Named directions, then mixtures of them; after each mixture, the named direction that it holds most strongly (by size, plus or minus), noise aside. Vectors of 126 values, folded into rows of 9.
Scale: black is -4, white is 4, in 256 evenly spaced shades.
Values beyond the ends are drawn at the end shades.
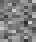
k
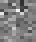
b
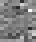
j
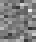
j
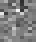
b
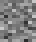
k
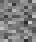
k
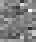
j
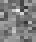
b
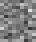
j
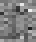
j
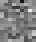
j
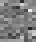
j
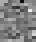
j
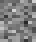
k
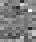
j
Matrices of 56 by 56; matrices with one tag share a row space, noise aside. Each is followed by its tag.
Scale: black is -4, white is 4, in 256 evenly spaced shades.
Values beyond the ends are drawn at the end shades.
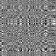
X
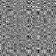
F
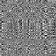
X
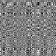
F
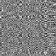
X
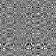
F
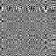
X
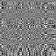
X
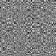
F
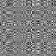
F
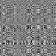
F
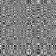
F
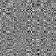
F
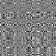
F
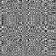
X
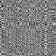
X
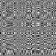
F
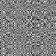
F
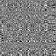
X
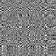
X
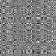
F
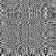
X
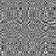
X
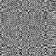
X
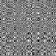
F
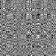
F
